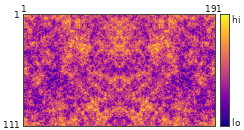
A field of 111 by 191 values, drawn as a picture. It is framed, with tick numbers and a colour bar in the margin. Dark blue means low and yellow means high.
Mirror symmetry: left to right. Slope: none. Odd rows or columns: none. Seam: none. Grain: blotchy.
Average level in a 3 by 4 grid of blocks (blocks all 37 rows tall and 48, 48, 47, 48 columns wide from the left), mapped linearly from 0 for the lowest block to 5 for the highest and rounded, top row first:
3 5 5 3 | 0 2 2 0 | 1 4 4 1
